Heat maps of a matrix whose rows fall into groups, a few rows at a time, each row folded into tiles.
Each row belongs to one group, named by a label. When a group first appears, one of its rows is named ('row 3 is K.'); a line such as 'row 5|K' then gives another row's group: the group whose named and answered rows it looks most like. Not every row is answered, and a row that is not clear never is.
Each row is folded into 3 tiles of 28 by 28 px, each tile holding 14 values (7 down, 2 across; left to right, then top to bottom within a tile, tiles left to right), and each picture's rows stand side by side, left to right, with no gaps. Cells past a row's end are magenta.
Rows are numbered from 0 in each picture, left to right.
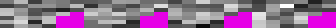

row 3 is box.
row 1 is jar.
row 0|box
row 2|jar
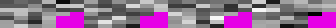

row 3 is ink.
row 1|ink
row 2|box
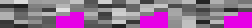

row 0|jar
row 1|jar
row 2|box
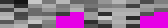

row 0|ink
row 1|jar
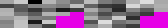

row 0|box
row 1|ink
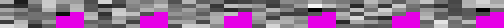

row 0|ink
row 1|jar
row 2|box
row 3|ink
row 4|jar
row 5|ink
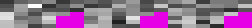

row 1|box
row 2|box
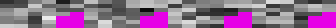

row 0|box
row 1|ink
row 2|ink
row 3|jar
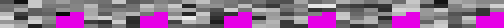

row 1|jar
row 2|jar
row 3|box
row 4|jar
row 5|ink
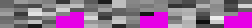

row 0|jar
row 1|ink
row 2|box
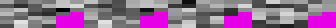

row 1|ink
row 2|ink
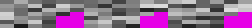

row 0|jar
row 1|box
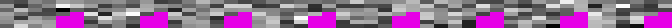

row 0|ink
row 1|jar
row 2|jar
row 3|box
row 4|jar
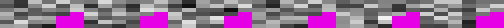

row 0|ink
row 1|jar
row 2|ink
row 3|ink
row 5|jar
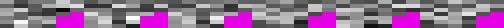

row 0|ink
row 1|box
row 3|jar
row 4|box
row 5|jar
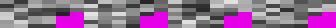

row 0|ink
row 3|jar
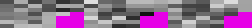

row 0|box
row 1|ink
